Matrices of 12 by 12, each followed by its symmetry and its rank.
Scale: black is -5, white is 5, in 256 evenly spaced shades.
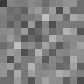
symmetric, full rank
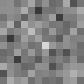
symmetric, full rank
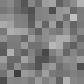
antisymmetric, full rank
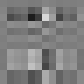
neither, rank one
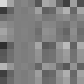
neither, rank one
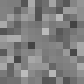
antisymmetric, full rank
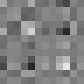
symmetric, rank two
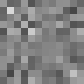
symmetric, rank two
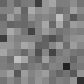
symmetric, full rank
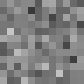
antisymmetric, full rank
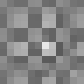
symmetric, rank two
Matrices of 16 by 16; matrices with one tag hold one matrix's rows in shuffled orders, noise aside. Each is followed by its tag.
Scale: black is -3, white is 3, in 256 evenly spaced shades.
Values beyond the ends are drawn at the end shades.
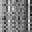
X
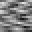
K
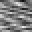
K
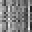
X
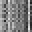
X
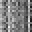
X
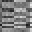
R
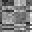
R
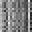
X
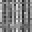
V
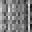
X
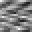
K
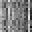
X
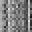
X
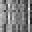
X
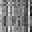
X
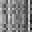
X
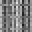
V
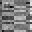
R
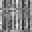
V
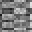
R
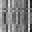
X
